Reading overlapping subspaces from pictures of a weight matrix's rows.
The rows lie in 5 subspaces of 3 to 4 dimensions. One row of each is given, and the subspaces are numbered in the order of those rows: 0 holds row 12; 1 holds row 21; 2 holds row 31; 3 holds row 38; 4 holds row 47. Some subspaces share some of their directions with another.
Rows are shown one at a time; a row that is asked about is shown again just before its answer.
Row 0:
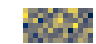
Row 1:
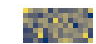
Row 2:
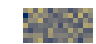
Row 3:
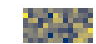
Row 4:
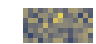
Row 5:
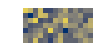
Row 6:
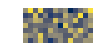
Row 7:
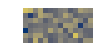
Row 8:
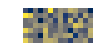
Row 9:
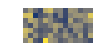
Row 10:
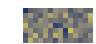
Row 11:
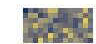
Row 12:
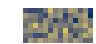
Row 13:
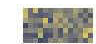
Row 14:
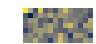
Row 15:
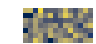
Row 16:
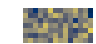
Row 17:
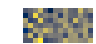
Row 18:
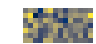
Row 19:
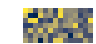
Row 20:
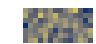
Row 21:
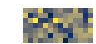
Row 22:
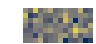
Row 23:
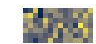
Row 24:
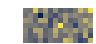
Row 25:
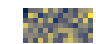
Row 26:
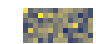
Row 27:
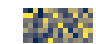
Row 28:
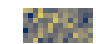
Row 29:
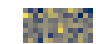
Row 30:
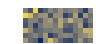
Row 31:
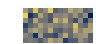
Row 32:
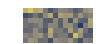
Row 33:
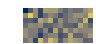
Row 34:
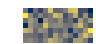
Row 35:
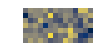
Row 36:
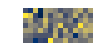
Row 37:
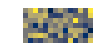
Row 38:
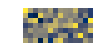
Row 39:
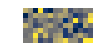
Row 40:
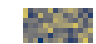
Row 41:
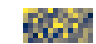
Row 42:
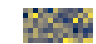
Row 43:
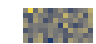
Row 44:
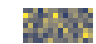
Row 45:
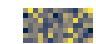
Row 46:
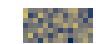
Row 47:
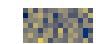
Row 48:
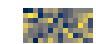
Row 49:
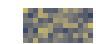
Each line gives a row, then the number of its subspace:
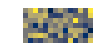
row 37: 0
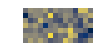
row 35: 1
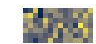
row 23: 4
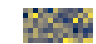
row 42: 2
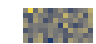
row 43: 1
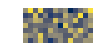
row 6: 1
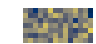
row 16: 0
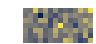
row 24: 4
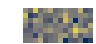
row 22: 2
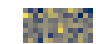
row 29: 1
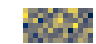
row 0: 2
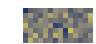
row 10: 2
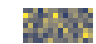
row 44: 4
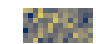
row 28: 4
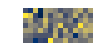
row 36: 4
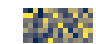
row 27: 4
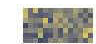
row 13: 4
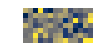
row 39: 2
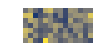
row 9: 3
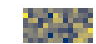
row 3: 1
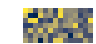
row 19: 3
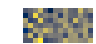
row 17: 3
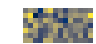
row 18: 3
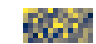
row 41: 2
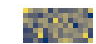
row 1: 4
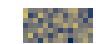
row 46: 2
